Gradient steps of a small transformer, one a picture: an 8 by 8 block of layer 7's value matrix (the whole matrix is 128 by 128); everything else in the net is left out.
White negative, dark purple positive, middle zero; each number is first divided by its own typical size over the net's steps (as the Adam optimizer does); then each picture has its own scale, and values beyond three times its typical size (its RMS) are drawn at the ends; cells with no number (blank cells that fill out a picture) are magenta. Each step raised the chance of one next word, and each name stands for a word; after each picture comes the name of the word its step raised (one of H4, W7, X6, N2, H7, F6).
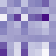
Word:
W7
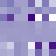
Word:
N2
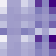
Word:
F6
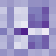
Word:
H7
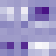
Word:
W7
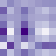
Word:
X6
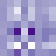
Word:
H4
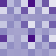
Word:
F6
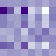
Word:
H4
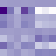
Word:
H4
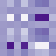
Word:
N2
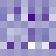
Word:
N2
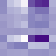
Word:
F6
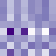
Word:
X6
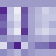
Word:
X6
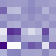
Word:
N2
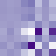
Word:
X6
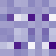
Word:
N2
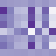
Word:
H7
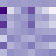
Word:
H4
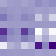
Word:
X6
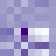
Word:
X6
